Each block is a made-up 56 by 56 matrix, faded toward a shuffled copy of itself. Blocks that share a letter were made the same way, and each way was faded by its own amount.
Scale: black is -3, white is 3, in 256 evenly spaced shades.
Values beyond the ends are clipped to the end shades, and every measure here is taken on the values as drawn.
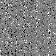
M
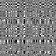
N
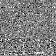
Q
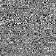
Q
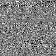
Q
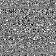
Q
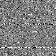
Q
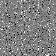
M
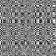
N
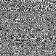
Q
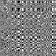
N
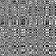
N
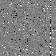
M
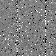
M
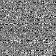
Q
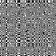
N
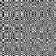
N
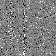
M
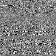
Q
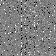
M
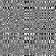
N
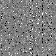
M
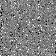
M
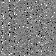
M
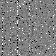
M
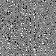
M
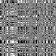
N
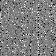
M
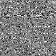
Q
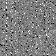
M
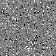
M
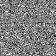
Q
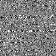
Q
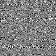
Q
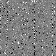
M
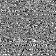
Q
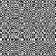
N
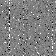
M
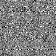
Q
